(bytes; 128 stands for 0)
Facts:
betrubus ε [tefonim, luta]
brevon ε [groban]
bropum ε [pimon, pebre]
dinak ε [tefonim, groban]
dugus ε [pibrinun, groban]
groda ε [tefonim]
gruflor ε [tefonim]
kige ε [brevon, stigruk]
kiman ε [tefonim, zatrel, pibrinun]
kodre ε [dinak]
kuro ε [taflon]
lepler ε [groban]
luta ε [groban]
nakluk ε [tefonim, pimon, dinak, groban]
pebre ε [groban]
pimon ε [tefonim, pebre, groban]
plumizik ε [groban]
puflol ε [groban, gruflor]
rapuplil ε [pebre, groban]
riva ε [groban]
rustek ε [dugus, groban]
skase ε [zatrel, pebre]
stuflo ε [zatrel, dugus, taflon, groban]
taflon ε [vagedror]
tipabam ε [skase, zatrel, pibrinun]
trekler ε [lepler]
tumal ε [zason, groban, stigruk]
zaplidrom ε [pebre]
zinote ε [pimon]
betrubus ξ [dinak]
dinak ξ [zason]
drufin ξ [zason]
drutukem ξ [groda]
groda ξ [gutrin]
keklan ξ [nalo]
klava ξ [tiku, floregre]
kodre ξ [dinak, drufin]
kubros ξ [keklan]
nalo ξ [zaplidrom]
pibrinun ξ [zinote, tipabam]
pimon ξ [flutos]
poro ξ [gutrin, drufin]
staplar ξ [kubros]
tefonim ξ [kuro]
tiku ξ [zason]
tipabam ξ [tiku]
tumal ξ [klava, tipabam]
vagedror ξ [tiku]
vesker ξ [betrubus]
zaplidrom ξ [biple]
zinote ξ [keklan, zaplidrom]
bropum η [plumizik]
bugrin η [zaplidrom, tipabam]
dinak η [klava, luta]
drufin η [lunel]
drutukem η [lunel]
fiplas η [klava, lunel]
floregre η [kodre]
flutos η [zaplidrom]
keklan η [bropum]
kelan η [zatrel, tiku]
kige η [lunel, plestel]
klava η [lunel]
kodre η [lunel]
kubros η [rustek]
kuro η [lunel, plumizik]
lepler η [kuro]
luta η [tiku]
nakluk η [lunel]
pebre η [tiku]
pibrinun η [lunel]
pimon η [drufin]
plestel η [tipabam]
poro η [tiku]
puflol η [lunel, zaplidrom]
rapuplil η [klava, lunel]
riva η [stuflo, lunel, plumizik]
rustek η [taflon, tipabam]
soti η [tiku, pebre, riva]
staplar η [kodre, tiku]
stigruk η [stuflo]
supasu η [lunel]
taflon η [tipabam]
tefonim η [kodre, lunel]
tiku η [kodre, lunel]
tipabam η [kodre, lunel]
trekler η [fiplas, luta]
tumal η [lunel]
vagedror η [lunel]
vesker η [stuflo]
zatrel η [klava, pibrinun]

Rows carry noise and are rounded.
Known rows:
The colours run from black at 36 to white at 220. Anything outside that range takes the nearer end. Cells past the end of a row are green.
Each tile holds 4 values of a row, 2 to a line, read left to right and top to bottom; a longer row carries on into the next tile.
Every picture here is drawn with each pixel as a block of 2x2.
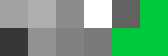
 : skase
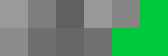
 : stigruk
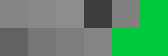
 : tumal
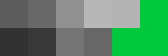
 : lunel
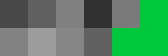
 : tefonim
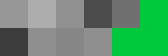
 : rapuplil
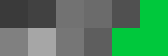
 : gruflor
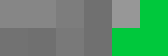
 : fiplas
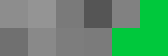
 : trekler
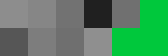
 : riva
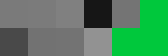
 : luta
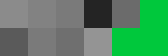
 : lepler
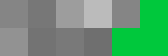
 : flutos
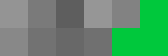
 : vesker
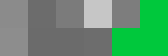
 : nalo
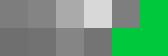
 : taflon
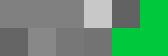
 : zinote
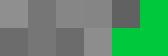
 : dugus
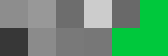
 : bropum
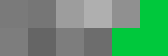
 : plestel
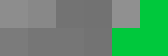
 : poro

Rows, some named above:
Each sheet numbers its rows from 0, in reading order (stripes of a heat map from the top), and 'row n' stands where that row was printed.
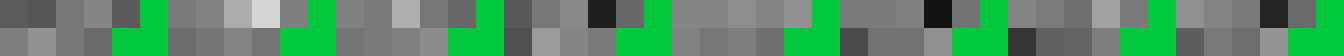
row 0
betrubus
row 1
taflon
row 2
rustek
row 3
nakluk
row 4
floregre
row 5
luta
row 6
stuflo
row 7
lepler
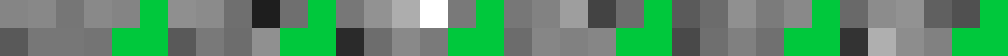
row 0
kuro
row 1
riva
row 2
zaplidrom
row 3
puflol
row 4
kodre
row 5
pimon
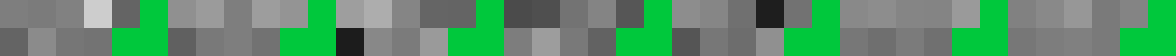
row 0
zinote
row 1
zatrel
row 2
pebre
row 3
groda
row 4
riva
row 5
vagedror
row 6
kige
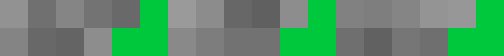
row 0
groban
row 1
soti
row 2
drufin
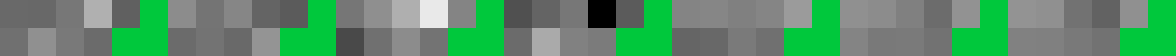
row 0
kiman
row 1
brevon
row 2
tipabam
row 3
dinak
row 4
pibrinun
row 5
staplar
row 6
kelan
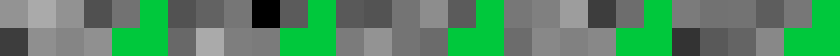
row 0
rapuplil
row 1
dinak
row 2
betrubus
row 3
puflol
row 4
plumizik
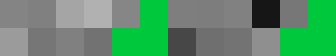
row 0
bugrin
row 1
luta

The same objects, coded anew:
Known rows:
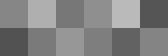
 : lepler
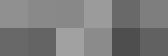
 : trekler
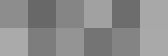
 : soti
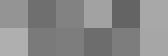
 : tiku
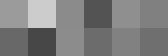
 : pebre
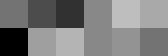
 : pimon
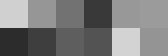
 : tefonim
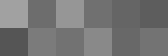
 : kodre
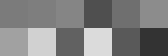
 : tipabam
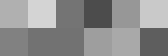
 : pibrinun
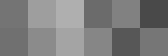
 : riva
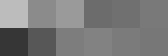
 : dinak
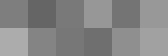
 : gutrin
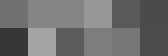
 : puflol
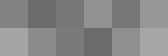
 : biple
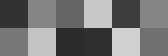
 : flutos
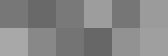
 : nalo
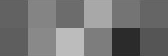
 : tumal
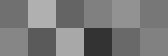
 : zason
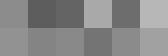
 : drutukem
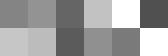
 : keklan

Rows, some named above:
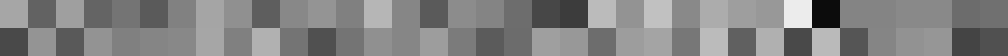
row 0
groda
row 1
skase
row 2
dugus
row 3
drufin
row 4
bropum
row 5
rapuplil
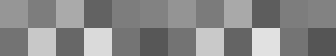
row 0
kiman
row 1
kiman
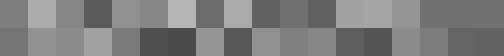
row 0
dugus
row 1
groda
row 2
luta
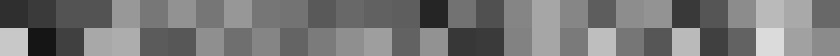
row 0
taflon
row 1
zinote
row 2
rustek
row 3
skase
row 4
kuro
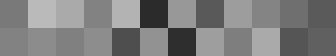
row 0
plumizik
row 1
nakluk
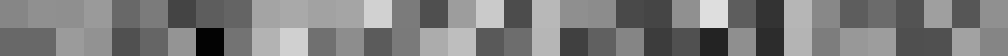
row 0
trekler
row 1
vagedror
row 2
zatrel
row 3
zaplidrom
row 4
groban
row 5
bugrin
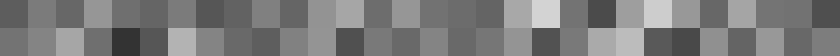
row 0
kige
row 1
plestel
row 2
kodre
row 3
zatrel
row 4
betrubus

